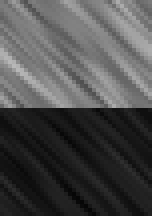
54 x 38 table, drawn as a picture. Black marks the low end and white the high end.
The table splits into 2 rows of 1 panel. Panel 1,1: middling, slanting down to the right. Panel 2,1: very low, slanting down to the right, faint in contrast.
